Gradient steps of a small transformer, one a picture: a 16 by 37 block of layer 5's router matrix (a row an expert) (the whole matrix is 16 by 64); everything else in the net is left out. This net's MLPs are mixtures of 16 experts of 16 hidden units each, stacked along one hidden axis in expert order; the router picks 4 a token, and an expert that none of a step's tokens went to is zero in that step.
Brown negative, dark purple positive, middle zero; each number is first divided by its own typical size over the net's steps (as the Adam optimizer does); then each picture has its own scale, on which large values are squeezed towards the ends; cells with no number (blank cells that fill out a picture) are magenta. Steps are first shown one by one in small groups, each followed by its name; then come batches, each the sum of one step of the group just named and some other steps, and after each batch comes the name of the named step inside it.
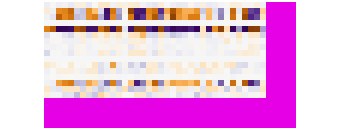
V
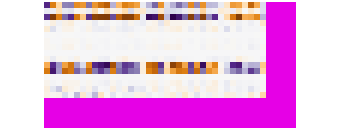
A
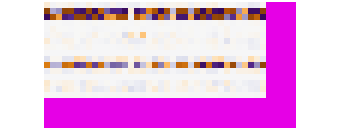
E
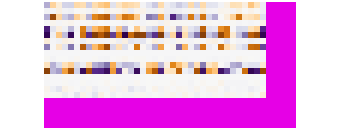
A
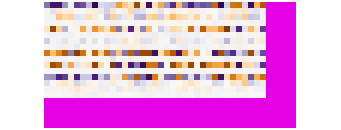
V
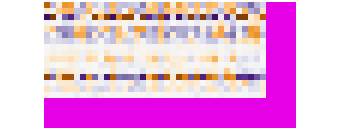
V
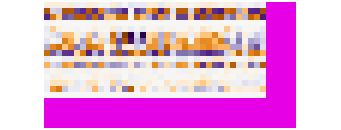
E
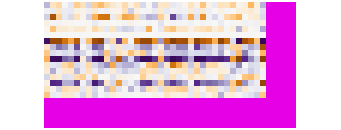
A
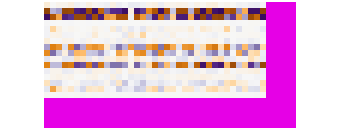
E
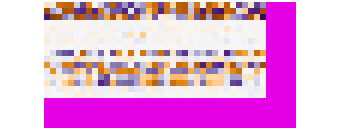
E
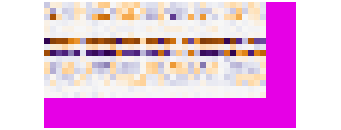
A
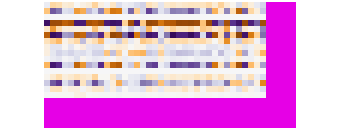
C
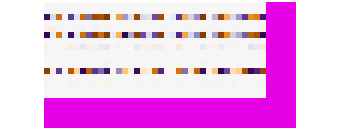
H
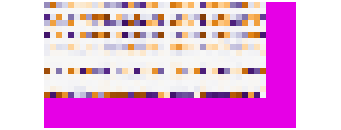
H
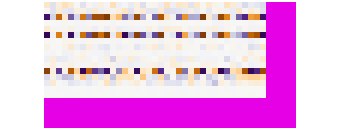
H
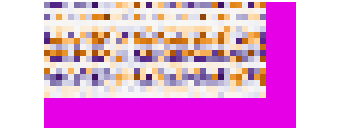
H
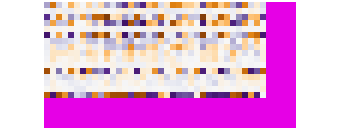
H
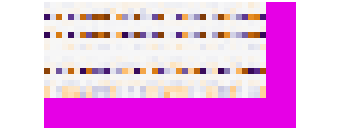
H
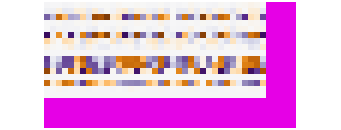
H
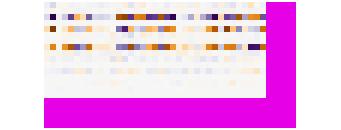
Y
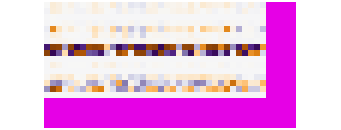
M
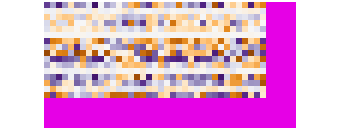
M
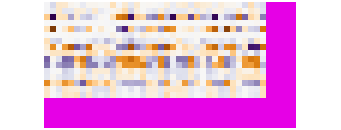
Y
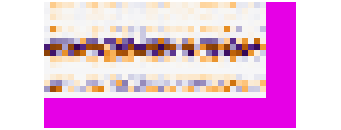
M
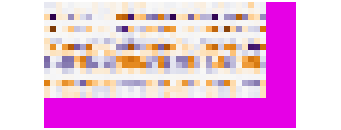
Y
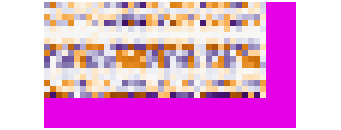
M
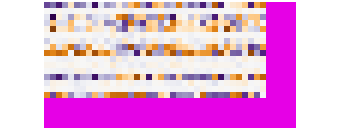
Y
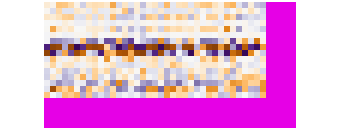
M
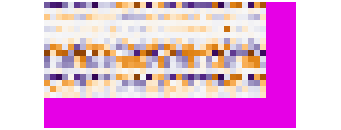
M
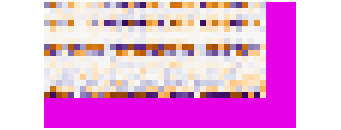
M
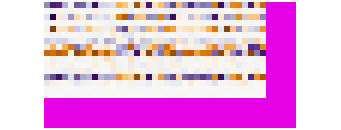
Y
